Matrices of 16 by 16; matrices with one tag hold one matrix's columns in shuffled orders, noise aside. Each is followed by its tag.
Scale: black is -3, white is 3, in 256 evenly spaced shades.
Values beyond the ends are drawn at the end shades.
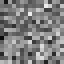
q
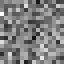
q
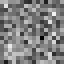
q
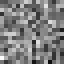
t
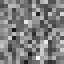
t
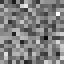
q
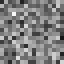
q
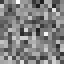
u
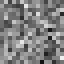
t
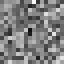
u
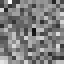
u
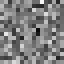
u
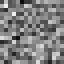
q
